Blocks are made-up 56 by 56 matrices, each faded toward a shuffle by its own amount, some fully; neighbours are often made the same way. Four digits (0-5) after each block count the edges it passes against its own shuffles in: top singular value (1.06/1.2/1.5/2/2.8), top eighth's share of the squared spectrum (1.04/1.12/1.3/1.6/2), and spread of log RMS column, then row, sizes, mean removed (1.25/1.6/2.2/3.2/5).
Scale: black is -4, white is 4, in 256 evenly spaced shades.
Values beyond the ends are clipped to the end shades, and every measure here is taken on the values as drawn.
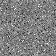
0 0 0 0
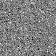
0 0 0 0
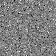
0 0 0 0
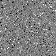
0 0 0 0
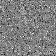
2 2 0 0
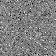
2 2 0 0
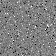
0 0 0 0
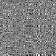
4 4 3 3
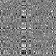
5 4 3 3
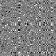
4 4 2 2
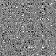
4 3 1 1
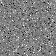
0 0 0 0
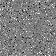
1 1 0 0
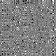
4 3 2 2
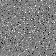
1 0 0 0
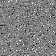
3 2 0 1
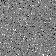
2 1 0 0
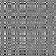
5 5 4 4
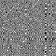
4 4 2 2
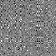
4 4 2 2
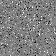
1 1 0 0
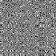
4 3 2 2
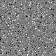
2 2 0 0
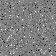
0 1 0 0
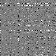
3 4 2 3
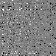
2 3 2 2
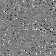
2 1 0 0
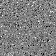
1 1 0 1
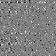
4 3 1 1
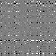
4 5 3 3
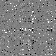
3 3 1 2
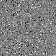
2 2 0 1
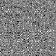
3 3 2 2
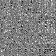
3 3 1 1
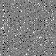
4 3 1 1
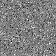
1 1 0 0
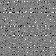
4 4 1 2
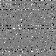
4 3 0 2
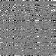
4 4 2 3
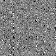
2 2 2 0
